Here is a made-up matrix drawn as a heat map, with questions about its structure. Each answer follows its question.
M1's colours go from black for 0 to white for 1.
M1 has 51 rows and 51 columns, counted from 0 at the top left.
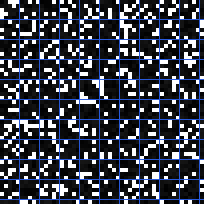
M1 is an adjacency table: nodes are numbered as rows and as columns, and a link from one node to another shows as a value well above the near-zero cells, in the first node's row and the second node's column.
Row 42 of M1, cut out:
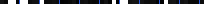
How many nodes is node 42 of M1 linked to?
9
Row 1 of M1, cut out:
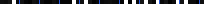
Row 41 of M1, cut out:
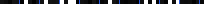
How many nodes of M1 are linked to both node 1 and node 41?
3
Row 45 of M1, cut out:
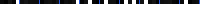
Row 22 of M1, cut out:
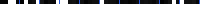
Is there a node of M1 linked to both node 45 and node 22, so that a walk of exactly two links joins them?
yes
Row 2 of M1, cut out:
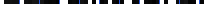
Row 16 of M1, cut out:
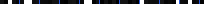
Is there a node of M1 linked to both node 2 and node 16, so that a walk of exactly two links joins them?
yes
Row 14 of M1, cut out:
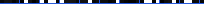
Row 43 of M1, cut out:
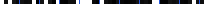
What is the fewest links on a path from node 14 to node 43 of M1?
1
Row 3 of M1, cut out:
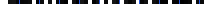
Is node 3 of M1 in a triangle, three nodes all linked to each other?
yes
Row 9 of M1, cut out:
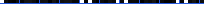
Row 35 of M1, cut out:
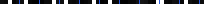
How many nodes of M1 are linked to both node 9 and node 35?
1
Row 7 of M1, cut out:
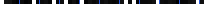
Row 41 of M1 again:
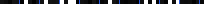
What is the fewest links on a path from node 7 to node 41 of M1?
3
